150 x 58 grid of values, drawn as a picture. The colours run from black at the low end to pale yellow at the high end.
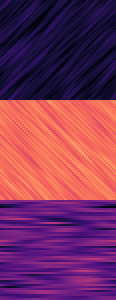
The table splits into 3 rows of 1 panel. Panel 1,1: very low, slanting up to the right, faint in contrast. Panel 2,1: high, slanting down to the right, faint in contrast. Panel 3,1: low, streaked across.
